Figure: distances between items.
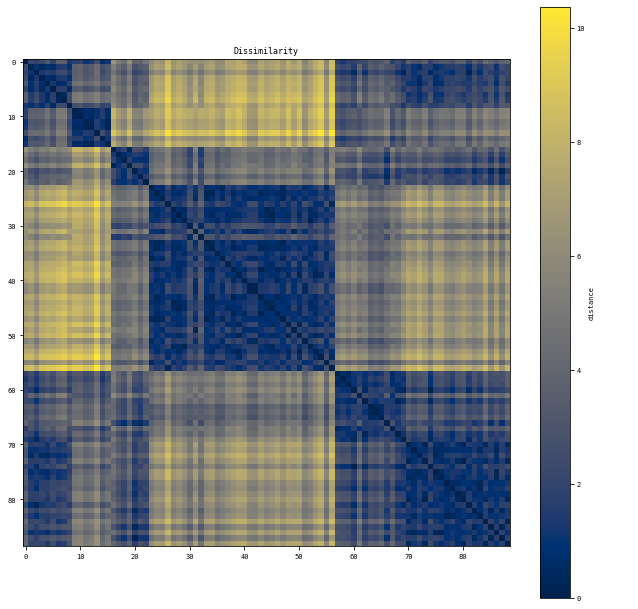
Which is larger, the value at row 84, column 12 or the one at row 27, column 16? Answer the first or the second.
the first
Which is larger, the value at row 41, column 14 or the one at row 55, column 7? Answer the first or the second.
the second
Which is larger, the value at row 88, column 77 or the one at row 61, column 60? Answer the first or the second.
the second
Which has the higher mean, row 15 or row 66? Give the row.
15
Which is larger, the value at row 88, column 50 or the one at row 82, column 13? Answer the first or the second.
the first
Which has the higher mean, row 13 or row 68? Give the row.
13
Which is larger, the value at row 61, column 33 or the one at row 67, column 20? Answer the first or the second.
the first
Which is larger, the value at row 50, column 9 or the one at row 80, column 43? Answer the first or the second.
the first
